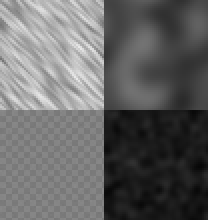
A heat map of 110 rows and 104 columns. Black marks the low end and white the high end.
It is made of 2 by 2 panels. Panel 1,1: high, slanting down to the right. Panel 1,2: low, smooth. Panel 2,1: middling, checkered, faint in contrast. Panel 2,2: very low, blotchy, faint in contrast.
